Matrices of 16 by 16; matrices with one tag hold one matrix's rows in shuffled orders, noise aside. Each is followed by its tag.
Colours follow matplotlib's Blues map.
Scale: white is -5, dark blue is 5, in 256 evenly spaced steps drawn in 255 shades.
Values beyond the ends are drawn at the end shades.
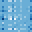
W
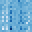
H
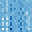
H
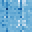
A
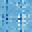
A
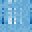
W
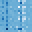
A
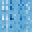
H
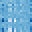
W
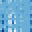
W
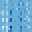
H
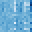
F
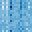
H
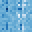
A
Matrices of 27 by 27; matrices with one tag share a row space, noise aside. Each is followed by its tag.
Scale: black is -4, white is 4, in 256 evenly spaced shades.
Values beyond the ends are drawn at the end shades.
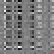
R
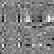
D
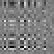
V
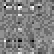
R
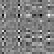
D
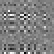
V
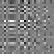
V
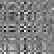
V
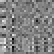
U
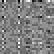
D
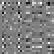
D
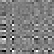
U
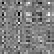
D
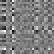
U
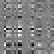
R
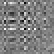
V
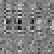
R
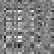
R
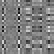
D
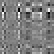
D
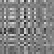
V
